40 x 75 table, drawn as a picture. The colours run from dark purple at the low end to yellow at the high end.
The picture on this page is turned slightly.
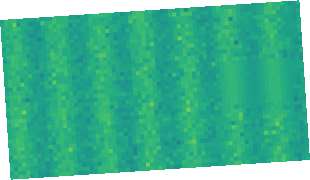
Calmest part: middle right. Odd patch: calmer, in the middle right. Odd rows or columns: none. Stripes: upright, repeating 7 times. Slope: none.
